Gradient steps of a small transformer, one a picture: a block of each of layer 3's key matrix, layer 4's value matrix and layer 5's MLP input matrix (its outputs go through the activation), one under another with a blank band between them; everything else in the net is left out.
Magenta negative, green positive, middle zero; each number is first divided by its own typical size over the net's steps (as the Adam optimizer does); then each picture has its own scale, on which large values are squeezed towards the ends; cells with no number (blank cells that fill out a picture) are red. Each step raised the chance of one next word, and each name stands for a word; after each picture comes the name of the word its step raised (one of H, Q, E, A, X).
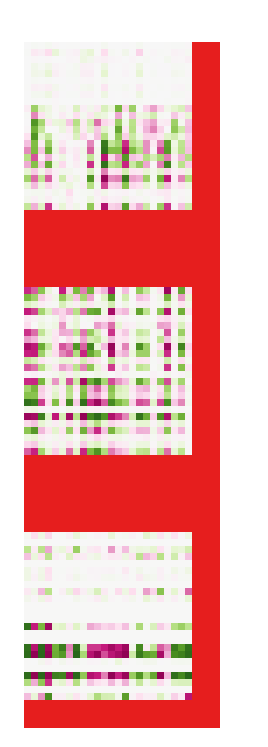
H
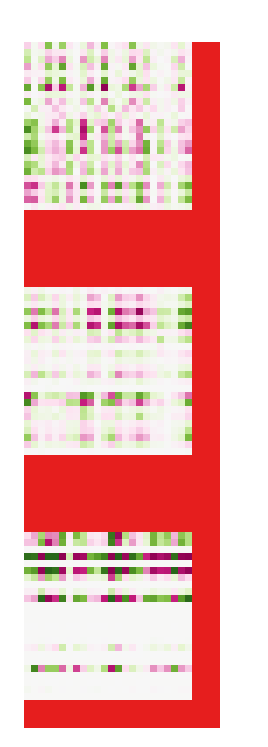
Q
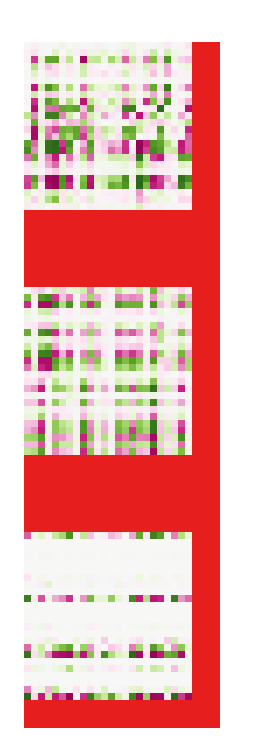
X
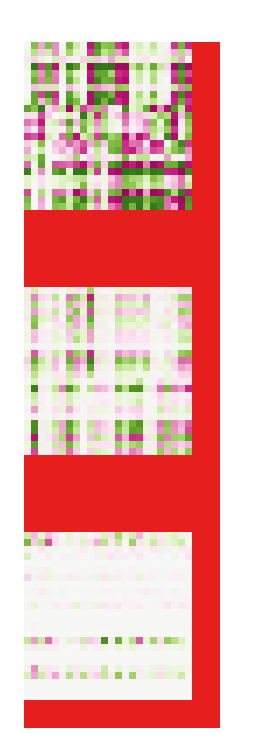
X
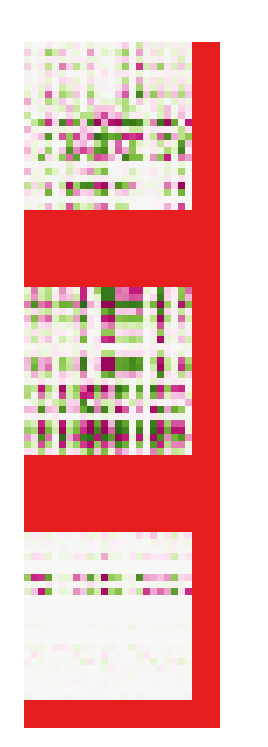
X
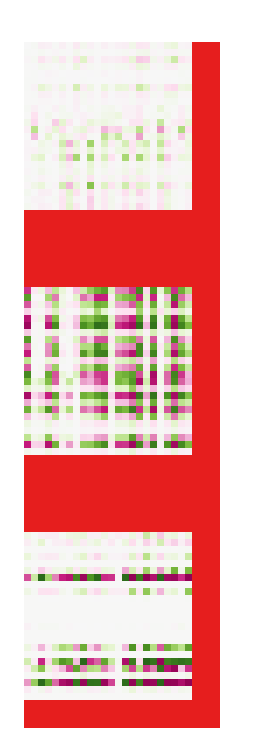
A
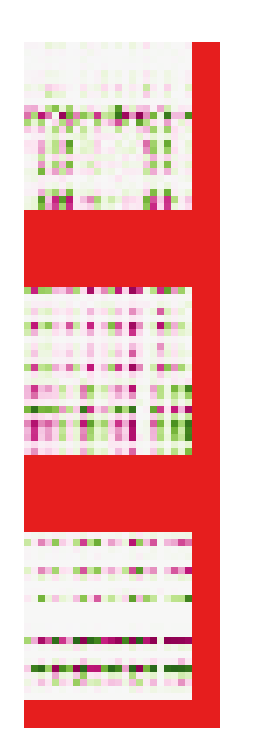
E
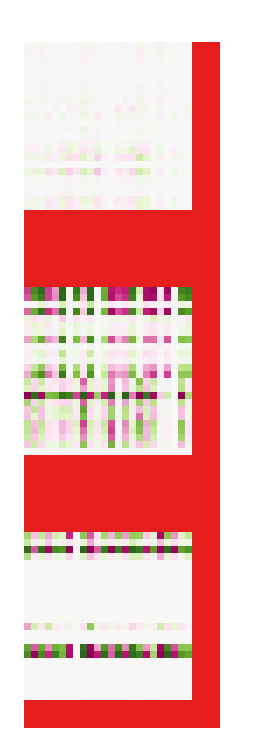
Q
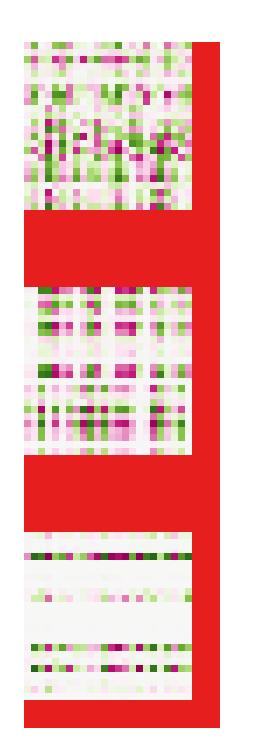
E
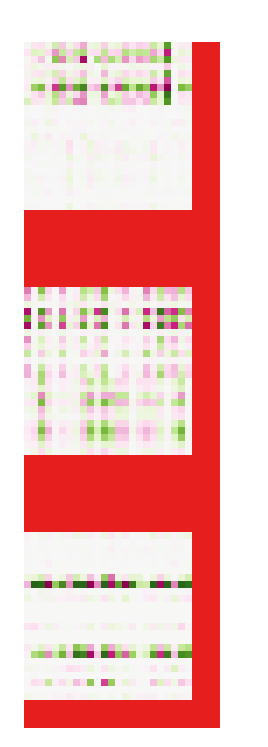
Q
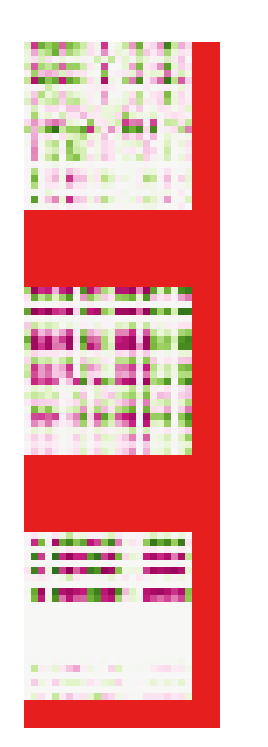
H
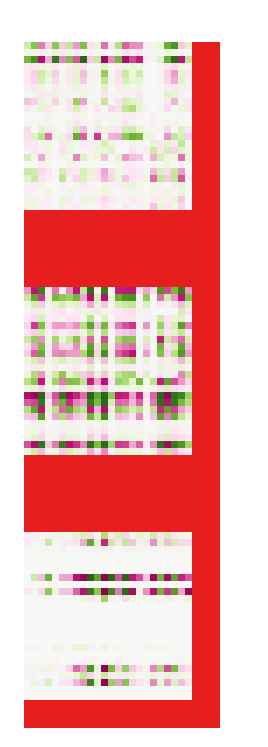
A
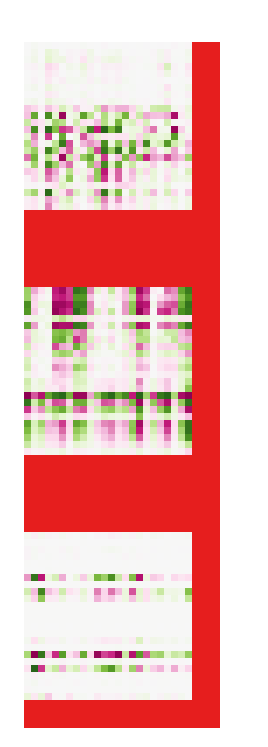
Q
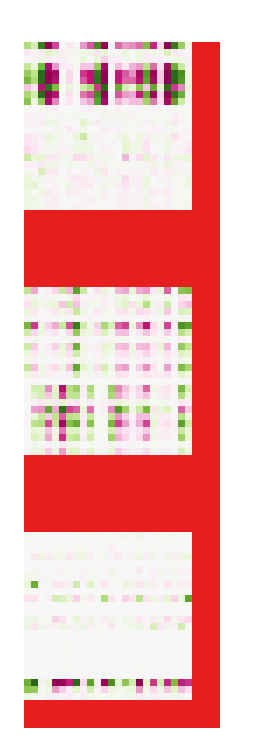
E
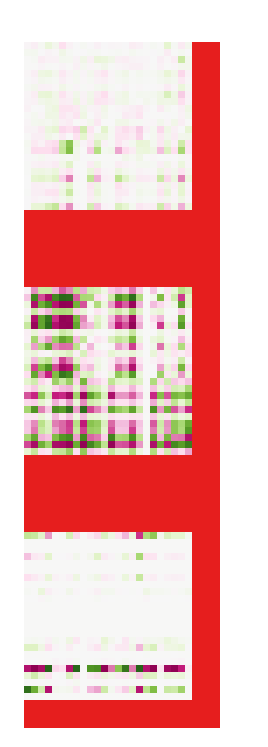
A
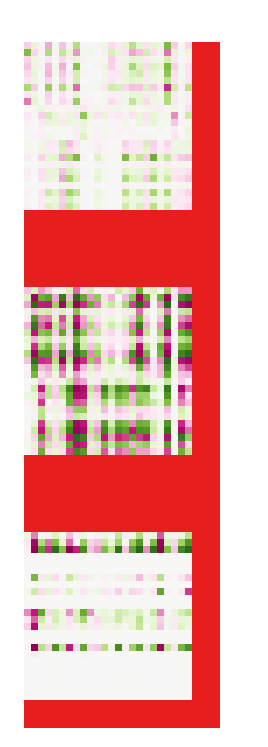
X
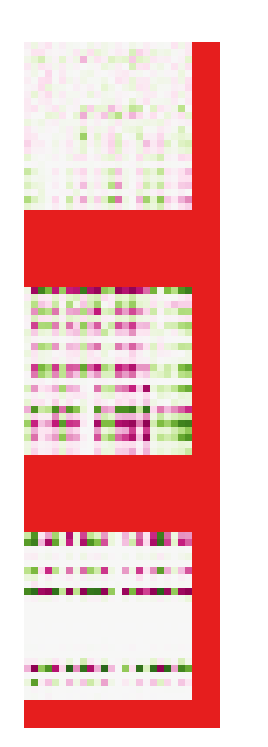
E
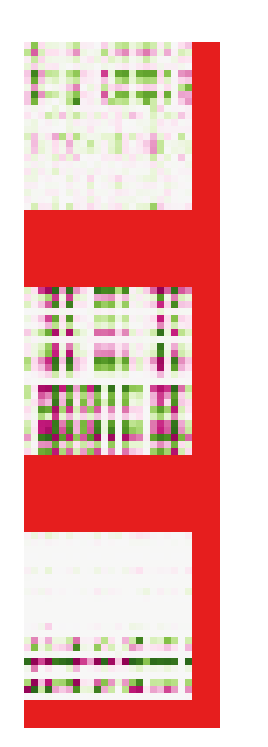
X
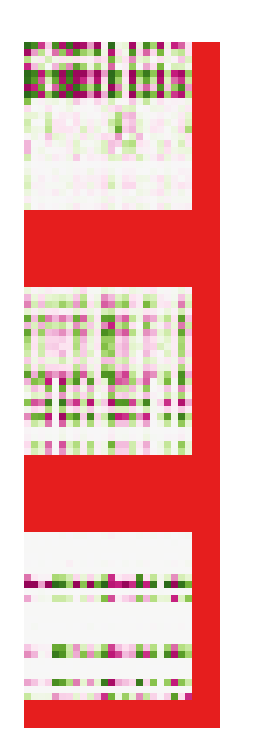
H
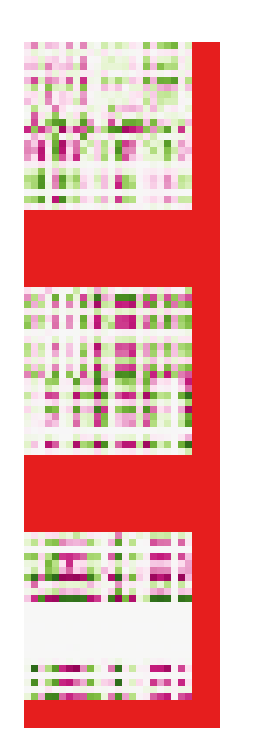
A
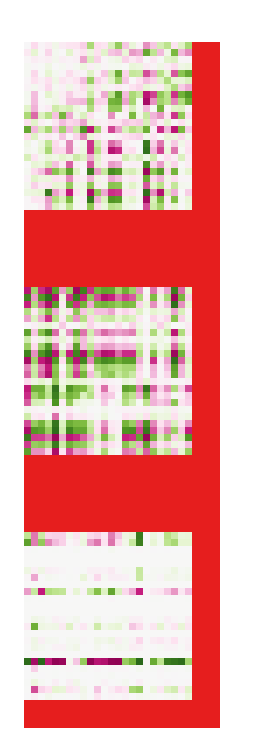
X
